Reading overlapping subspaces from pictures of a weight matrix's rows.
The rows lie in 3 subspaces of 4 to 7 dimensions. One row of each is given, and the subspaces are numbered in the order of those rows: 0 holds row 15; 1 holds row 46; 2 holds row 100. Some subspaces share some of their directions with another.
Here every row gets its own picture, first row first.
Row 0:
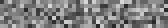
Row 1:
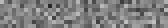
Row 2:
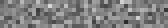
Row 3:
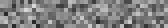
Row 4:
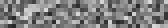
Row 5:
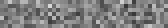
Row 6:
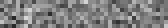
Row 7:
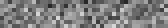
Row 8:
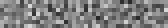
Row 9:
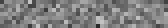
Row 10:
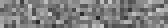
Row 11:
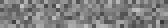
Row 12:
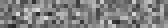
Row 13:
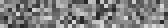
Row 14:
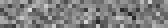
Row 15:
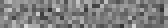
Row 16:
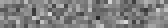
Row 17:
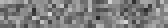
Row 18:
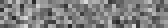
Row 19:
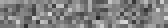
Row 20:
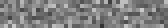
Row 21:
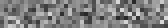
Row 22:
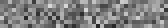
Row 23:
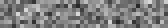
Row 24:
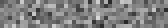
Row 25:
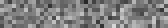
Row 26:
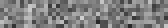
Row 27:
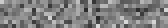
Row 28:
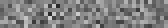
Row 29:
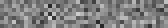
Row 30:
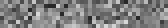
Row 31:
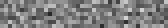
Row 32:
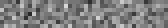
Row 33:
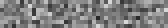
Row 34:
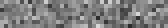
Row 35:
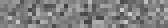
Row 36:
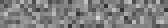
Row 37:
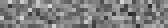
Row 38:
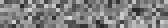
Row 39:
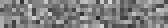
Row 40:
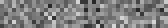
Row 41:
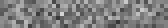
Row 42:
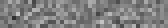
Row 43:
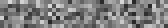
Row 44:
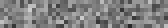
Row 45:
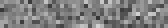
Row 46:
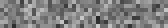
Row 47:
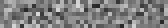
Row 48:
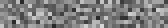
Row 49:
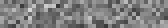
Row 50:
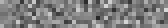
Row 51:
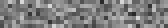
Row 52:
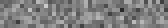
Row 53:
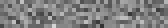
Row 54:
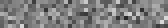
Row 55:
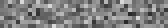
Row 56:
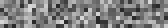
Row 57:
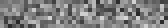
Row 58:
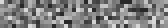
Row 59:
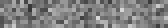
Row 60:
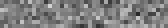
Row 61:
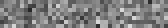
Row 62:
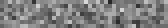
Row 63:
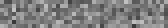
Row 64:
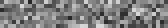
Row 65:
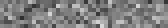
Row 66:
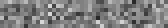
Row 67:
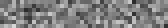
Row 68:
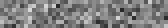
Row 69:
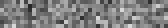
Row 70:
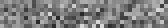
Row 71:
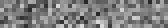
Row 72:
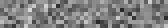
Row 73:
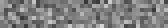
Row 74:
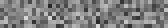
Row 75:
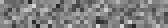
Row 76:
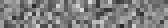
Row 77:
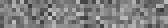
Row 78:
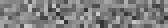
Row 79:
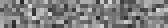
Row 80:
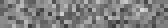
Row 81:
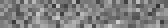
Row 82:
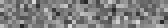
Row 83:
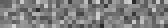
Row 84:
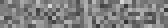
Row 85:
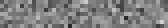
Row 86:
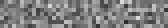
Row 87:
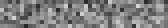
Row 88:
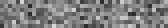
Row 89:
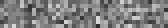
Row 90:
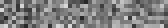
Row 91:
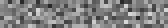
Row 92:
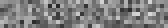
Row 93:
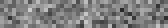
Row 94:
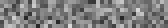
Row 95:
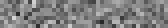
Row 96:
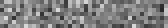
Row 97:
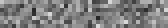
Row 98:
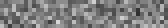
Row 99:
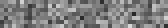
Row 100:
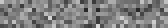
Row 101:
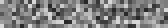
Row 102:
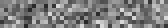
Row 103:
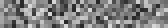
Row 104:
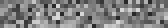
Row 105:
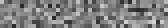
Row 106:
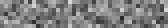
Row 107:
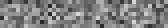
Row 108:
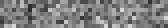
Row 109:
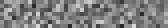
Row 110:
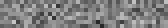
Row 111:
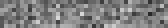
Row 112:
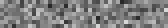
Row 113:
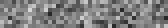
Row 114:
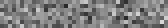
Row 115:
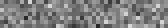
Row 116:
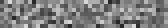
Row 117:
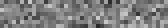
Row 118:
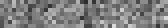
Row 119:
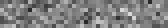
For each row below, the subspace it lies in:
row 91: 2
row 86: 2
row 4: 0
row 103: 1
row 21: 0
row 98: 0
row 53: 2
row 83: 0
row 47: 0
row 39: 1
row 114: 0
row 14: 2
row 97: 2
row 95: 0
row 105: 1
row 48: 2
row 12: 0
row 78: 0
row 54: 0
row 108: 1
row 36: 0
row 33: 2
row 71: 0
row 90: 0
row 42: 0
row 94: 0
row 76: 0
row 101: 0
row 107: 2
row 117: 1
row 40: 2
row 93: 1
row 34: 1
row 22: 1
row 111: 1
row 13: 0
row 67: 0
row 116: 0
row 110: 1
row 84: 2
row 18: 0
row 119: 2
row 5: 2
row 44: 2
